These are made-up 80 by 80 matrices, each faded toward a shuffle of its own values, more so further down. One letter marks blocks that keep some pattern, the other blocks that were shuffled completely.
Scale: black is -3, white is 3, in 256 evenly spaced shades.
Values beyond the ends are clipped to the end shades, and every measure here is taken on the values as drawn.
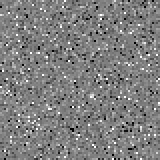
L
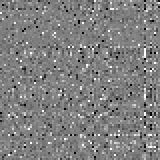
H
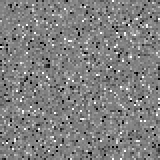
L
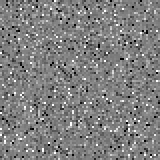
L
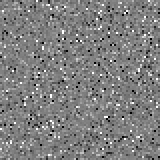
L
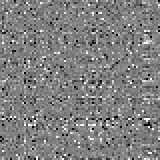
H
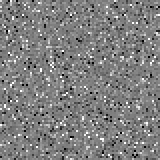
L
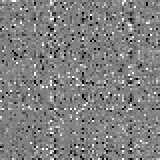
H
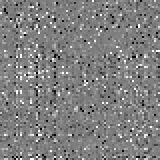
H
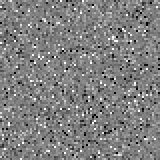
L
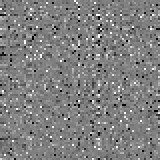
H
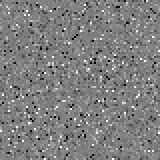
L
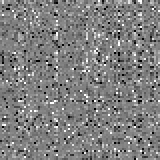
H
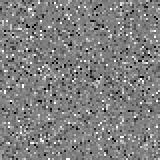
L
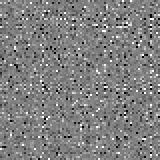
H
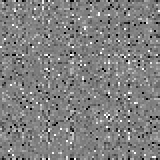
H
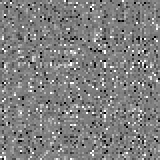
H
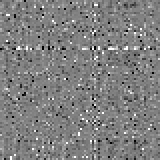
H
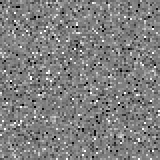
L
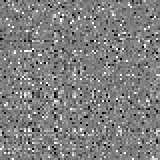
H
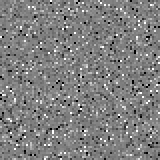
L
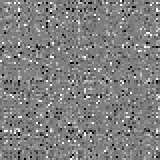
H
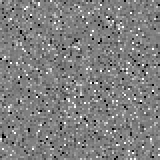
L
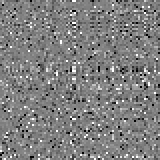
H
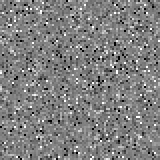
L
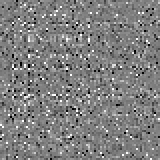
H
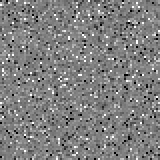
L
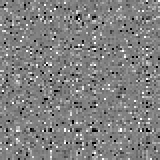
H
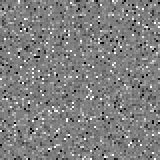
L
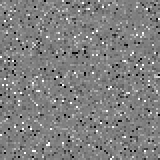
L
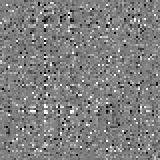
H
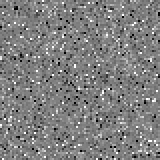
L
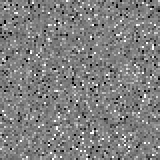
L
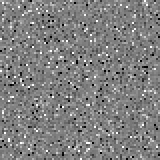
L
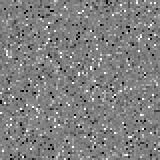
L
